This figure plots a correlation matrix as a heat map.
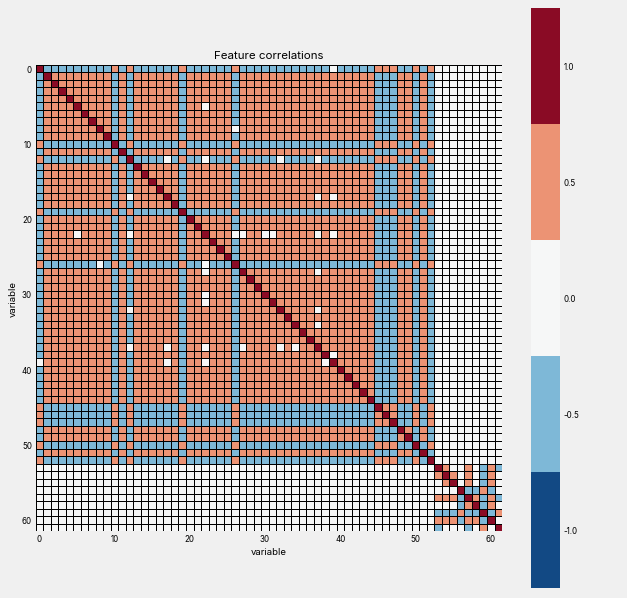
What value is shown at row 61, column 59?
0.5
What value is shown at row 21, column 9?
0.5
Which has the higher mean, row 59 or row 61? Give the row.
61
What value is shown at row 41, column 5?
0.5
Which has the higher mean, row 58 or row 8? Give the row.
8
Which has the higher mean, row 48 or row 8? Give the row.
8
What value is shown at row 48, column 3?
0.5
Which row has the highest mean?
8
